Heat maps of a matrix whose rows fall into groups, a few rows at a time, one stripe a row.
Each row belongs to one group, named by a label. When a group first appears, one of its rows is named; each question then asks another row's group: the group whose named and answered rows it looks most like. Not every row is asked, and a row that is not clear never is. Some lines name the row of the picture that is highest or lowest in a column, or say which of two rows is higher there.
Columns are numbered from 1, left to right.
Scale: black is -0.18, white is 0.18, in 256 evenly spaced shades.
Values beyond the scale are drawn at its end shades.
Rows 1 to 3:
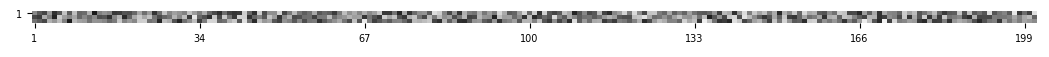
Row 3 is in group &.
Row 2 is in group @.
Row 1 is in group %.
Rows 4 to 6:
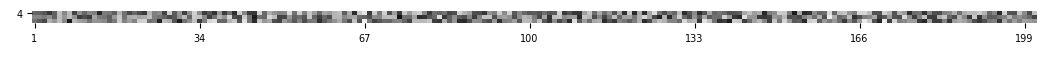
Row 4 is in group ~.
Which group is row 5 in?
@
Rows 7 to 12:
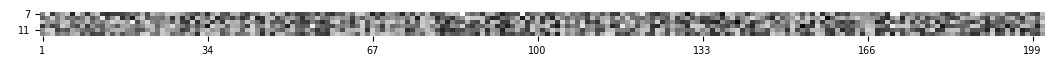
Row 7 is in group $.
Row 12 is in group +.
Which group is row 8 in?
~
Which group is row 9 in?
+
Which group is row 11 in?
+
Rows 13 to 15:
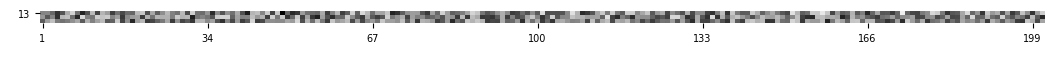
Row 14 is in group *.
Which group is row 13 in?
%
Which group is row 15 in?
~
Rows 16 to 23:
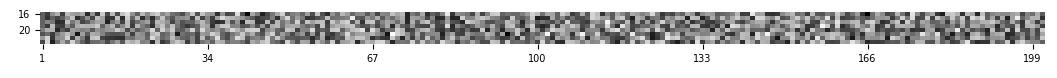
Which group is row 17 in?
*
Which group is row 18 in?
~
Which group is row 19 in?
*
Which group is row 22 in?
$
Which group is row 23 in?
%
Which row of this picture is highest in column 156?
22
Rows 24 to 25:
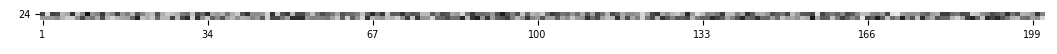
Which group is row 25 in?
+
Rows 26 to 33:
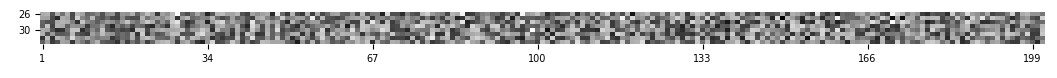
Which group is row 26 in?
&
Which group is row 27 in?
$
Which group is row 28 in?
&
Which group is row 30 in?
%
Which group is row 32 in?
%
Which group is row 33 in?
$
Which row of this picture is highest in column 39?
33
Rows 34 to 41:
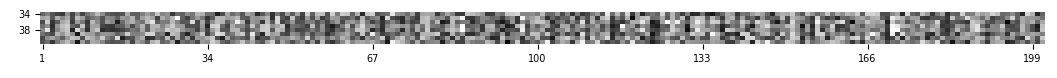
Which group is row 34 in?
~
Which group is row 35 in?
&
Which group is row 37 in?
$
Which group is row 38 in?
$
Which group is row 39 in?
&
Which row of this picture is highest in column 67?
39
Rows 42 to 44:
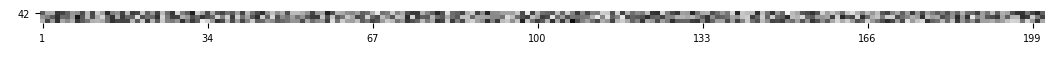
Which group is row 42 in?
~
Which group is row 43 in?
*
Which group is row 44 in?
~
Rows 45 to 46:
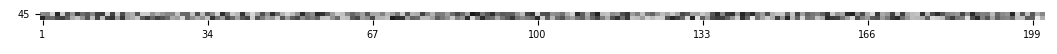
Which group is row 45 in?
+
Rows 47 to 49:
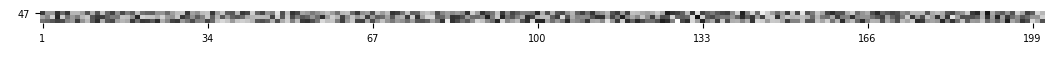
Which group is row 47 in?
%
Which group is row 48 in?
+
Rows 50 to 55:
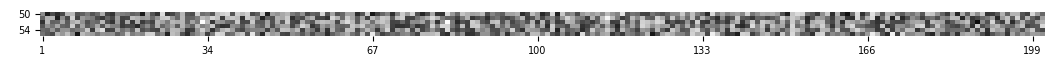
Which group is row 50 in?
*
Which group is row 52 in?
%
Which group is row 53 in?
%
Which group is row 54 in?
*
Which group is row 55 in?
&
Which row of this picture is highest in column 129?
50
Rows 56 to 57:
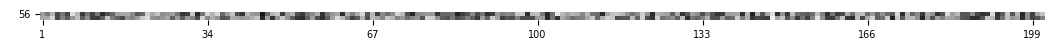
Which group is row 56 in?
+
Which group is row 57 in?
+
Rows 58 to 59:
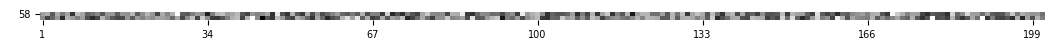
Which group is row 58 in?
&
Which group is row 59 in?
@
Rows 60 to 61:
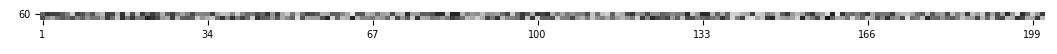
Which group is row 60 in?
*
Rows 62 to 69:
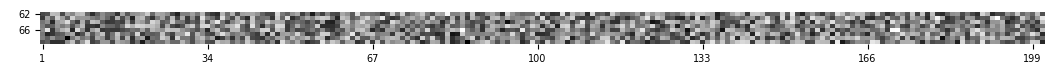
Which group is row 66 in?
$
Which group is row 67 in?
*
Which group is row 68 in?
~
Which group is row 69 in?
*
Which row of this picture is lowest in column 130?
66
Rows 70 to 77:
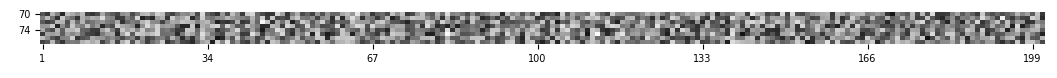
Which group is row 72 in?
%
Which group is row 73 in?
+
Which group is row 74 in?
@
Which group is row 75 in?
@
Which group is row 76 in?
~
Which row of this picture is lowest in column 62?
72
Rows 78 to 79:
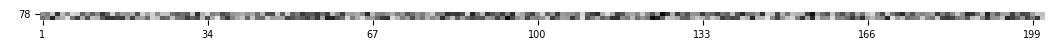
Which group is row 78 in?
+
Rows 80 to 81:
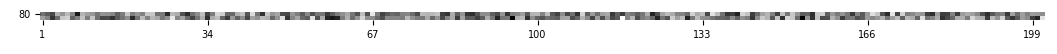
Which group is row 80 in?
&
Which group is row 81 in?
$
